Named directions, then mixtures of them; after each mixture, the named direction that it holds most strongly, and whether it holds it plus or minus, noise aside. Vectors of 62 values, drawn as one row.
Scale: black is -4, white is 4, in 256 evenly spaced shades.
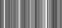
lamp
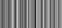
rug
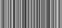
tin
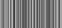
tin, plus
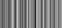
rug, plus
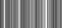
lamp, plus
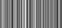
rug, minus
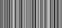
tin, minus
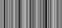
lamp, minus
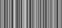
tin, minus
